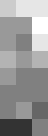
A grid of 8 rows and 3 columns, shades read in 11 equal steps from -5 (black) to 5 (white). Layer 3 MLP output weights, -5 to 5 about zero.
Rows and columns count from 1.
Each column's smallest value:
-3 -3 -1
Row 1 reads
3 4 4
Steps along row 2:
same up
